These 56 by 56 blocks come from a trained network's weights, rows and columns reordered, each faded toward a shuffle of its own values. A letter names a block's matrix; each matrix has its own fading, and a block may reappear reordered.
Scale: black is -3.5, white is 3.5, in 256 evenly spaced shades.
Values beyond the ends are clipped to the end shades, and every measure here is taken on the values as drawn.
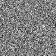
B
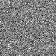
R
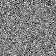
R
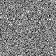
R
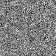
B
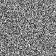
B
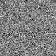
R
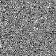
R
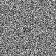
B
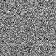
B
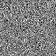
R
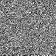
R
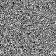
B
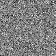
R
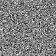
R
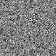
B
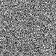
B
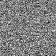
B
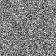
B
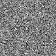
B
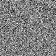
B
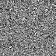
B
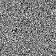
B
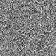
B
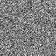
B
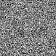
B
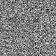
B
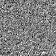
R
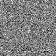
R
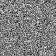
B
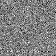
R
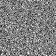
R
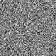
B
